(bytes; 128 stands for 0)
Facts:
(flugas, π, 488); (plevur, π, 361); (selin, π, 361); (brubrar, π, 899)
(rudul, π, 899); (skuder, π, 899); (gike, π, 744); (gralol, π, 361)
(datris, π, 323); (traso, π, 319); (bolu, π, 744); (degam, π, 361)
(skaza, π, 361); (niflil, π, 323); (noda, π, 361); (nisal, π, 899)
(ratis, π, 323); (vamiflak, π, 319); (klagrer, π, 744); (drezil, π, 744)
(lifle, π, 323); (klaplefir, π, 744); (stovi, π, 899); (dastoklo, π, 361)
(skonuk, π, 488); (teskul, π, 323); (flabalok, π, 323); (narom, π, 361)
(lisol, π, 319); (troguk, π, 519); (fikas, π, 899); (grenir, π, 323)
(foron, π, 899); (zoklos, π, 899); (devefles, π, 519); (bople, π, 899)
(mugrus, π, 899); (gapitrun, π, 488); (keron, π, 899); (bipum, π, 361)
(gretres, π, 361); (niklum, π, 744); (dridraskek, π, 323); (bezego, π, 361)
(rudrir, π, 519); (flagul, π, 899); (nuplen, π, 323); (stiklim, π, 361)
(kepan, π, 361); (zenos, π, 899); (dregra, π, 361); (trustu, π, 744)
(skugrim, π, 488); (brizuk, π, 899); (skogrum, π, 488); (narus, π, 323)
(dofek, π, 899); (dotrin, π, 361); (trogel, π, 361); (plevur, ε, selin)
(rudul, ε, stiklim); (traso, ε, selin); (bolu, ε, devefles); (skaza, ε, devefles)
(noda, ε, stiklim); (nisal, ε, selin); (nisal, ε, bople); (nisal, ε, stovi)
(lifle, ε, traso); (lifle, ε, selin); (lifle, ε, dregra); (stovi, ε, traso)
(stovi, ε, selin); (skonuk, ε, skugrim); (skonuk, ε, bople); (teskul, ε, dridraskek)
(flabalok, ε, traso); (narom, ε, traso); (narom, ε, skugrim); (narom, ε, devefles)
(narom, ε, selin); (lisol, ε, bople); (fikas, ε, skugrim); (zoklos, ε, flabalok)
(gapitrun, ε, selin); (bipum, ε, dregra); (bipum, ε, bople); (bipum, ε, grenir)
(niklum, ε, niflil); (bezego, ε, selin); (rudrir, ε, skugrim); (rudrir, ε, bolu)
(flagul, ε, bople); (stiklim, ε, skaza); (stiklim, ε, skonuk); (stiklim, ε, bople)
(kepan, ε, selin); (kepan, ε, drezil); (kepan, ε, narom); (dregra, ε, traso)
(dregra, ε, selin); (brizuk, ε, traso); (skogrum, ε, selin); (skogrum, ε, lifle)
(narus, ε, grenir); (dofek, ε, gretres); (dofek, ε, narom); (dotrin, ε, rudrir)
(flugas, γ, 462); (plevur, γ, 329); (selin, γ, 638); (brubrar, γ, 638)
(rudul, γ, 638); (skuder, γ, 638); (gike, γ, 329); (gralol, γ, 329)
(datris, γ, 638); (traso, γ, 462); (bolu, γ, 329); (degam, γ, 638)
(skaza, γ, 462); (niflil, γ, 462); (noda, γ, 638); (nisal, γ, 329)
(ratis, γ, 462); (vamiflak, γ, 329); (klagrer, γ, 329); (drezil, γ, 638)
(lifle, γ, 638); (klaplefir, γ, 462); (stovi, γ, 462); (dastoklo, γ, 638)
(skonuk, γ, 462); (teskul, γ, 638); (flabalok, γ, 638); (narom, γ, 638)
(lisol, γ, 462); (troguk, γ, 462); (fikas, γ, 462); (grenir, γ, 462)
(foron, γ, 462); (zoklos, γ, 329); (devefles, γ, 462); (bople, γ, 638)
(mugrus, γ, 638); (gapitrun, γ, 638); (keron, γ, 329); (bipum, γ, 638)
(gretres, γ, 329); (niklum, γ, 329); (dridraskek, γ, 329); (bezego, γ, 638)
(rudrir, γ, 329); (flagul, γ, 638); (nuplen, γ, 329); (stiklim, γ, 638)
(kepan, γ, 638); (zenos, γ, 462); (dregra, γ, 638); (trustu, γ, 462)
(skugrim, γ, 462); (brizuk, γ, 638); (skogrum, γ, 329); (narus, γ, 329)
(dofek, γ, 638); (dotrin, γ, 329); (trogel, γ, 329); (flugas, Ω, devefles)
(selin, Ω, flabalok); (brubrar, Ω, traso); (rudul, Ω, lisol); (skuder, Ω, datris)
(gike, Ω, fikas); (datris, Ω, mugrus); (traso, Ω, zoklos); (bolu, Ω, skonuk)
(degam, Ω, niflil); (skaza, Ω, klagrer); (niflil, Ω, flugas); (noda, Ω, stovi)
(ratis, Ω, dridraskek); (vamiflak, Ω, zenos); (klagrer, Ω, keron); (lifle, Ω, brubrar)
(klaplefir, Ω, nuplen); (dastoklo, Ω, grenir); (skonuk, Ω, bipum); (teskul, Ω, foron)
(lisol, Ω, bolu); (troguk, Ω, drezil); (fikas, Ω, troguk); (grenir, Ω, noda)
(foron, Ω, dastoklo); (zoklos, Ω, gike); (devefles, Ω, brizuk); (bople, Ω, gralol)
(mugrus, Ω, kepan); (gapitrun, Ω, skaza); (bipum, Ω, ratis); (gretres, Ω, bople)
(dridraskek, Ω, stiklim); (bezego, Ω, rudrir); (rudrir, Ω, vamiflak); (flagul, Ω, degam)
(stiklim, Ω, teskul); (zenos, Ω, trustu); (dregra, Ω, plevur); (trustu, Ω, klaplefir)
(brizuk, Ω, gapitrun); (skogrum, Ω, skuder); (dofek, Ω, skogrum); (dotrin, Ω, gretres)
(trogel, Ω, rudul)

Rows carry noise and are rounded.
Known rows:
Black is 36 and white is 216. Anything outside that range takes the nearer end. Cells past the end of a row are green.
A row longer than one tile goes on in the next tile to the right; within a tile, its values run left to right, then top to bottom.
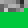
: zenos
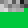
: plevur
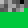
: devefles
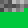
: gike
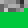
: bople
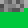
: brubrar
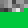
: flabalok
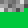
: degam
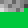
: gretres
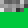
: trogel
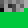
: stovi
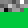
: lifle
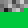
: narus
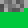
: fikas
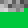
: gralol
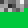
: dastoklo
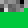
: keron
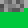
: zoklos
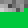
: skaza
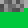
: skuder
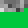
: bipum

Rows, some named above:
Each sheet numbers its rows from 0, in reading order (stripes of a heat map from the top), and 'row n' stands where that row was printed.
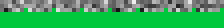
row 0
narus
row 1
degam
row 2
bipum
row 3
stiklim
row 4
teskul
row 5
drezil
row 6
noda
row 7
klagrer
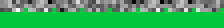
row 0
nuplen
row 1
gapitrun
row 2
dridraskek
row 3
bolu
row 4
devefles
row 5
gapitrun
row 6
flugas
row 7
bipum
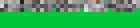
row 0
vamiflak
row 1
bolu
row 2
niklum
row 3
dregra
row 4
dofek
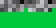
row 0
troguk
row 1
skonuk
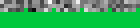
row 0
rudul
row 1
grenir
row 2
noda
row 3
narom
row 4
niklum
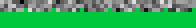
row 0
rudrir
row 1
selin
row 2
skogrum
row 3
foron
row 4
niflil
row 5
datris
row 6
traso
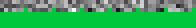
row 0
klagrer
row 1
flagul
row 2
nuplen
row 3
narus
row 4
ratis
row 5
lisol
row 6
kepan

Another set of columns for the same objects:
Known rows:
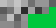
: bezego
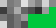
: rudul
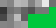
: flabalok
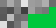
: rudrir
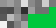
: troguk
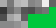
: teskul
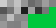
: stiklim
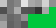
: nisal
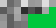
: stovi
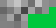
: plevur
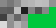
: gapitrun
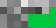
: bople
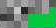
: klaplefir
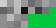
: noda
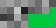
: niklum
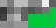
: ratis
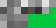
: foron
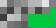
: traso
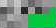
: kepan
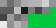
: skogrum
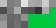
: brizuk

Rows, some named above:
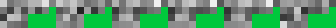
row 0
traso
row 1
selin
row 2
grenir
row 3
lifle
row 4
narus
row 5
bolu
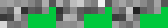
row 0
bolu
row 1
lifle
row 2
klagrer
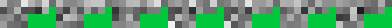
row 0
flagul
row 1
vamiflak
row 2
nuplen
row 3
troguk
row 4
rudrir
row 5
gralol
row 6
drezil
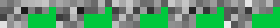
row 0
skugrim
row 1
gike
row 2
trogel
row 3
selin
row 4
devefles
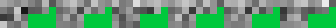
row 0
gike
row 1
plevur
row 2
keron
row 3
dregra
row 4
gralol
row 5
narus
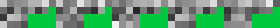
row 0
lisol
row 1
dofek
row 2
skonuk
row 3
lisol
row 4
niflil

